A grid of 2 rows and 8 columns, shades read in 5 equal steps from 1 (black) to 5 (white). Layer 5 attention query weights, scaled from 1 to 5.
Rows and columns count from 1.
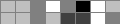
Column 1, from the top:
4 4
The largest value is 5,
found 3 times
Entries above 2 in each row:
7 6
